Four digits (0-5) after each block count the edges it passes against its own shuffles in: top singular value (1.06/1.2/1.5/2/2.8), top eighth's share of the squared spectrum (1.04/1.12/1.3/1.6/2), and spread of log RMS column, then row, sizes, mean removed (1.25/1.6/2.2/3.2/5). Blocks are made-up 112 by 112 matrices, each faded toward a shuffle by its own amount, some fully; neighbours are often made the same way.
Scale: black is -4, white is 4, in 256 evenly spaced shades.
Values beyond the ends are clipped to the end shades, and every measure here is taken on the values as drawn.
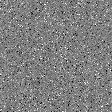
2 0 0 0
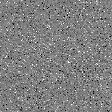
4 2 1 0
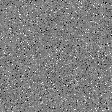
1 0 0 0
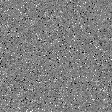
3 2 0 0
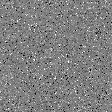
3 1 0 0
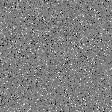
2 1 0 0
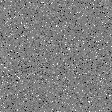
2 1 0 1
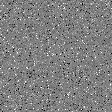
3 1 0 0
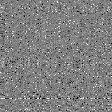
4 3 1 2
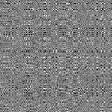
5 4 3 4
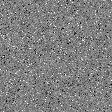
0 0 0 0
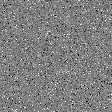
2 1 0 0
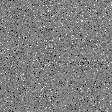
3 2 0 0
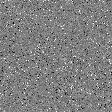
1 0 0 0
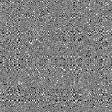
5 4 3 3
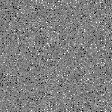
4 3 1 1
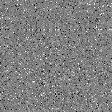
3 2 0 1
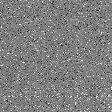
3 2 0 0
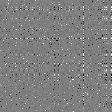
5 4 2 2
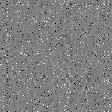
4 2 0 1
